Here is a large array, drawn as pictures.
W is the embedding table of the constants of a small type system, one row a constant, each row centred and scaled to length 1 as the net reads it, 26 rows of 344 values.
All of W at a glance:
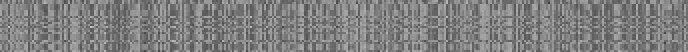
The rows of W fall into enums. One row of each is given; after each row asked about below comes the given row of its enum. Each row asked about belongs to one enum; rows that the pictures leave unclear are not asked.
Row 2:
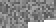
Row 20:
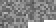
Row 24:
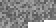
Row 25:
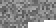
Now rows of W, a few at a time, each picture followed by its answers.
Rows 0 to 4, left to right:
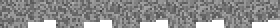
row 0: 20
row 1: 20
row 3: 2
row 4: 2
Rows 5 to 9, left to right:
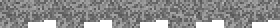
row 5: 24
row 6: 24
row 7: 24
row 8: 20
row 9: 24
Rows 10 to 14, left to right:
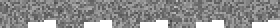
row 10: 2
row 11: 25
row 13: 20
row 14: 2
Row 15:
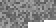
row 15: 24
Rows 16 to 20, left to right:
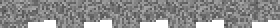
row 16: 25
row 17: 2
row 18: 2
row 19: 2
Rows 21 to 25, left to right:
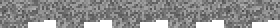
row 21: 25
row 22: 24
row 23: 24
